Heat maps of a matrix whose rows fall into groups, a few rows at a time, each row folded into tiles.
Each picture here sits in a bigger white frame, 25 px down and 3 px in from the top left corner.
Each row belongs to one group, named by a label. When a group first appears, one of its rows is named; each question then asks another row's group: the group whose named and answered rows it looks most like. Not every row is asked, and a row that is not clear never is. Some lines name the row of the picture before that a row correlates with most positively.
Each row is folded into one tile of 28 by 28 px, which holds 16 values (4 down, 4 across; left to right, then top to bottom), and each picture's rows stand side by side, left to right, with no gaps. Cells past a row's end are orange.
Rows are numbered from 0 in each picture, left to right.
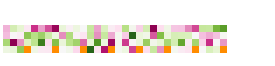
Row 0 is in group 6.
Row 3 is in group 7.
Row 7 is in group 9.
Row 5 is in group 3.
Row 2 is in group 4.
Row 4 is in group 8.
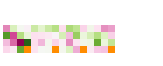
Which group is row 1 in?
9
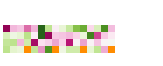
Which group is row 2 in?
9
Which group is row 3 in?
8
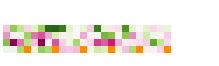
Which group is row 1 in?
9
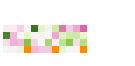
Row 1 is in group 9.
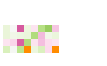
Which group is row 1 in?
8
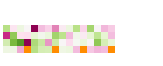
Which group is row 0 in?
4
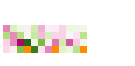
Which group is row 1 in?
7
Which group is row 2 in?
6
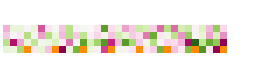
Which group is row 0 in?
6
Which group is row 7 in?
7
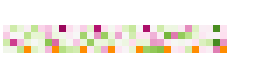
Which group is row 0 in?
6
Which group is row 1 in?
4
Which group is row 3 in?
3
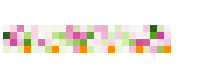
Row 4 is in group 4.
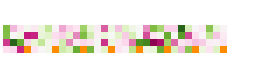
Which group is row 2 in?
6
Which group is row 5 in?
6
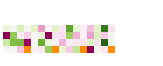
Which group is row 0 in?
4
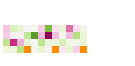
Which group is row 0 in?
6
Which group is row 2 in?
3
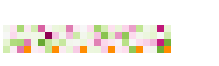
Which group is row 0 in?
7
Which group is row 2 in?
3
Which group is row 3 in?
8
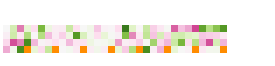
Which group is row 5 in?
7
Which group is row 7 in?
9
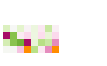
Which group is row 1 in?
7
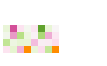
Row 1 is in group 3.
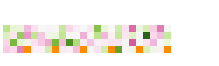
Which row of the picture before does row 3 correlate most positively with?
1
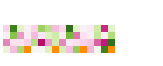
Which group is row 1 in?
6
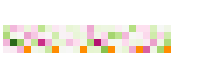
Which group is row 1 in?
6
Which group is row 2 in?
6
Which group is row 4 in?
8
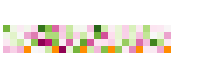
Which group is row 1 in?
6
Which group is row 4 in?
7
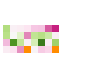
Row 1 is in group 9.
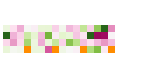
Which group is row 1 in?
8
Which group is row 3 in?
8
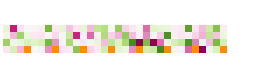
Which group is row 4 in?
4
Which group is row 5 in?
6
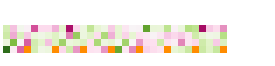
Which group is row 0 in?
7
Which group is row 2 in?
3
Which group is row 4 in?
7
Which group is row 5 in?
9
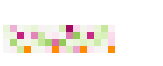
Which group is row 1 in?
4
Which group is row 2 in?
3
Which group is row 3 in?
4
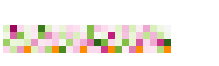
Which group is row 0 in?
3
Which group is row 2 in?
7
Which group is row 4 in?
7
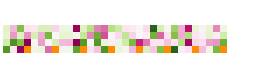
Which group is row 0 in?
7
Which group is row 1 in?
8
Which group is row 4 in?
4
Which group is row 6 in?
7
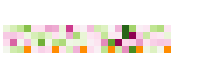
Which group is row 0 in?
9
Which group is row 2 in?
3
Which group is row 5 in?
8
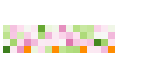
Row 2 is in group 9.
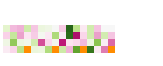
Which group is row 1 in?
6
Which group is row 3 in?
7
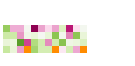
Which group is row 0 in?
4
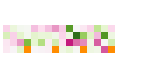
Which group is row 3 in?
8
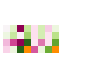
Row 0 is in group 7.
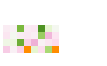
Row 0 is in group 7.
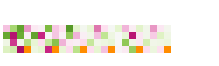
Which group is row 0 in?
8
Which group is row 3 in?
3
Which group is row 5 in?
3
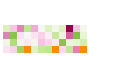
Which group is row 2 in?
3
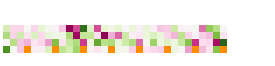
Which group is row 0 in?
7
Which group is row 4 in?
4
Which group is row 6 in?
4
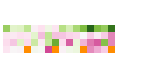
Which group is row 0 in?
9
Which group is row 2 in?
9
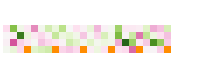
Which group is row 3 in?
3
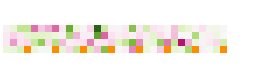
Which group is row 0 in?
9
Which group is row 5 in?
4
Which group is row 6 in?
6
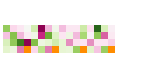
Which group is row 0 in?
4
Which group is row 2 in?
6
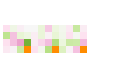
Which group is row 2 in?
7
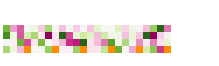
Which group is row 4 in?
7
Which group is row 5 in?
8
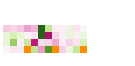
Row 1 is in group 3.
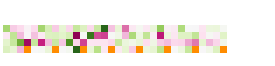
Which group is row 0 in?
4
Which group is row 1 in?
6
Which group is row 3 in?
8
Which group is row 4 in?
3
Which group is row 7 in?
6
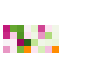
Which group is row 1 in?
3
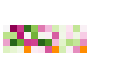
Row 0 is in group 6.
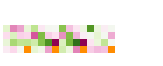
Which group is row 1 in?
4
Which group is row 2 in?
4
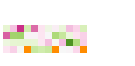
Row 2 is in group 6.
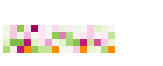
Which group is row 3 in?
6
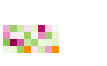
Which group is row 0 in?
6
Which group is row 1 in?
3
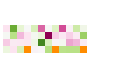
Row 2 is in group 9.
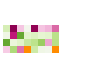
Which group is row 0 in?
3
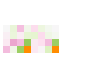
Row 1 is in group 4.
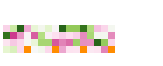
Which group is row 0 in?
8
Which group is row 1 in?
4
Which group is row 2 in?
9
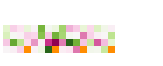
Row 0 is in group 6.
